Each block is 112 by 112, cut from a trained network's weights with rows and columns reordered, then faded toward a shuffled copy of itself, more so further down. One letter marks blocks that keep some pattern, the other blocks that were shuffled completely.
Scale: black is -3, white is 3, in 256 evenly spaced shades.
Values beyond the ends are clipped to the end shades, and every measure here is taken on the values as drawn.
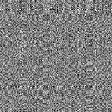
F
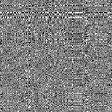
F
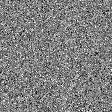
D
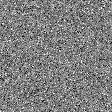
D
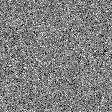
D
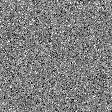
D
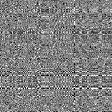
F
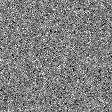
D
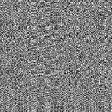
F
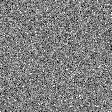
D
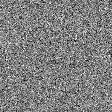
D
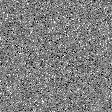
D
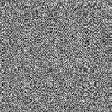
F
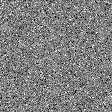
D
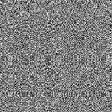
F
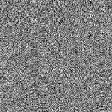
F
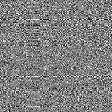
F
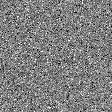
D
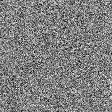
D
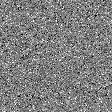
D
